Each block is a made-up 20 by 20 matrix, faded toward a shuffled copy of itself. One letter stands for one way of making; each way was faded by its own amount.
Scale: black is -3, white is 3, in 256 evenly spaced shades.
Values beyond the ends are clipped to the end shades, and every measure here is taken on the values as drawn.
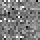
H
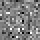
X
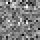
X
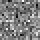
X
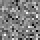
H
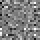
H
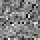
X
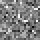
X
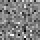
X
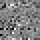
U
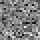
X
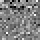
U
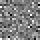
H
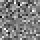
X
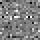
U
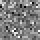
X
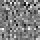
H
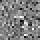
H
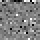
U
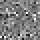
U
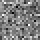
X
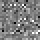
U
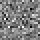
H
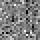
H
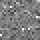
U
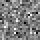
X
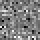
U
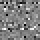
U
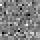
U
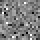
U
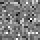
U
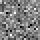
X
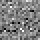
X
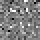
U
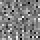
H
